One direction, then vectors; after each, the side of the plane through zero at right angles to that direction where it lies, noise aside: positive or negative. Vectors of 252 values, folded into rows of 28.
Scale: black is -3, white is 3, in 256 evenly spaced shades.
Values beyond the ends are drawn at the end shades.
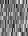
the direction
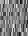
negative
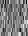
positive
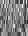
negative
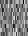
positive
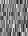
negative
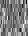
positive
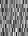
positive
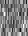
positive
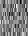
negative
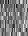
positive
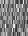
negative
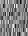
negative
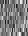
positive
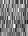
negative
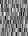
positive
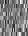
positive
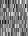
positive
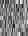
positive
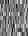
positive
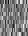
positive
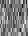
positive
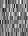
positive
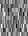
positive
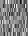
negative
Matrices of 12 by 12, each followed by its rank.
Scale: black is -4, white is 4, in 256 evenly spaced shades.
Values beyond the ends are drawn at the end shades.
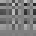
one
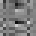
two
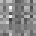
two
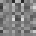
two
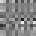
two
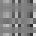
one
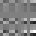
one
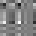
one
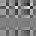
one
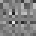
two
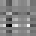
one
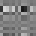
one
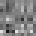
two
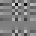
one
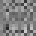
two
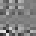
two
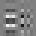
one
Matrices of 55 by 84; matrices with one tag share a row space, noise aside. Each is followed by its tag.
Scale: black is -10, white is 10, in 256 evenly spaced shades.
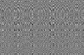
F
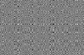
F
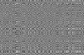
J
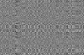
J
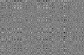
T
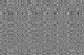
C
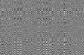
T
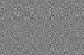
F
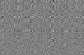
F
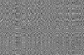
J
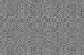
C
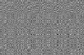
C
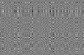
F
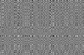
F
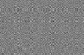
F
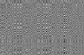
T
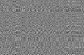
J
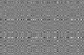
C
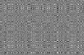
C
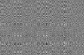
T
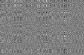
T
